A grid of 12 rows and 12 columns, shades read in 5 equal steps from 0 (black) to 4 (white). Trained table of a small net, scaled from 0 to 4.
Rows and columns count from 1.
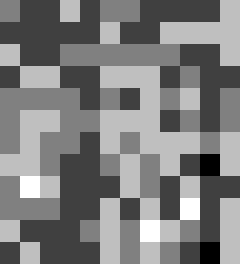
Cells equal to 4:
3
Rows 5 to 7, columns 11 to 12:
1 2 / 1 2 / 2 3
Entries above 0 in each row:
12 12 12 12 12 12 12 11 12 12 12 11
